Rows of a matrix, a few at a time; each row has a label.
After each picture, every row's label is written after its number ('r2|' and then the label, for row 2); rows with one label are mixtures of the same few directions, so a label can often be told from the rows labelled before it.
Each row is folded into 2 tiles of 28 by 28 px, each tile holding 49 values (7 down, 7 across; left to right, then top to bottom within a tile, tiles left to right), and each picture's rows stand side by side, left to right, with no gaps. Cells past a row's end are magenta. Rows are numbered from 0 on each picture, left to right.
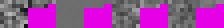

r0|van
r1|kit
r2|van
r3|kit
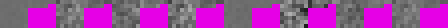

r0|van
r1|kit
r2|van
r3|kit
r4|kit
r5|van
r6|kit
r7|kit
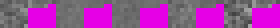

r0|van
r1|kit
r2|kit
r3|kit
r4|van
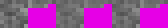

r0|van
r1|van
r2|van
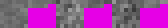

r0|van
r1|kit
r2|kit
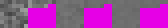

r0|van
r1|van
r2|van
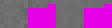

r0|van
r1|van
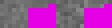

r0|kit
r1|van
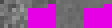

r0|kit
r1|kit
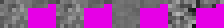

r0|kit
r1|kit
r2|van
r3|van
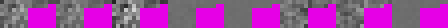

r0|kit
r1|kit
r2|kit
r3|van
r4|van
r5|van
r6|van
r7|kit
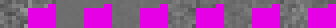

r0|van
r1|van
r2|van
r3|van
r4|van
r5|kit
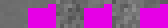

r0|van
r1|kit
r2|kit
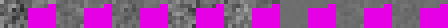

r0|kit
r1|van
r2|kit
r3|van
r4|kit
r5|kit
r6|van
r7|kit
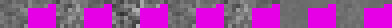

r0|van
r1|kit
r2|van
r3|van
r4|kit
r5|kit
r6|kit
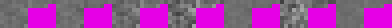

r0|van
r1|van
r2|van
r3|van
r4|van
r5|kit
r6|van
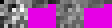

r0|kit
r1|kit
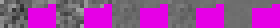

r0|kit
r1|van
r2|kit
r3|kit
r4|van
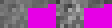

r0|kit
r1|kit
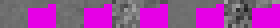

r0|kit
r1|van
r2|kit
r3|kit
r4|kit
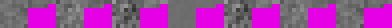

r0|van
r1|kit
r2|kit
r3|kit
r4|kit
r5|kit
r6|van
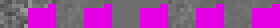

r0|van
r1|kit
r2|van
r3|kit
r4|van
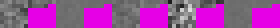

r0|van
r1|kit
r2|van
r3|kit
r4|van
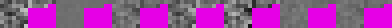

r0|van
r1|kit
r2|van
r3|van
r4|van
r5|kit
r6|van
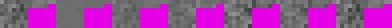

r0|kit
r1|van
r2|kit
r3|van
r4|van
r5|van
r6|kit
